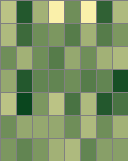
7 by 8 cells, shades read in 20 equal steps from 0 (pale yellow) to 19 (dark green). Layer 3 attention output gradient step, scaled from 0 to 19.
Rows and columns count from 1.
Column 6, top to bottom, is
0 7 11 13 6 6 12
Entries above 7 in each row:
3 6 5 8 5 6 6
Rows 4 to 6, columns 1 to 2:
8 17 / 5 19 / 11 8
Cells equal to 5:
3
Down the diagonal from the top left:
5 15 11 12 14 6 9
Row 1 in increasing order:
0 0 5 6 7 11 16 17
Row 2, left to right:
6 15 11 10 13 7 13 10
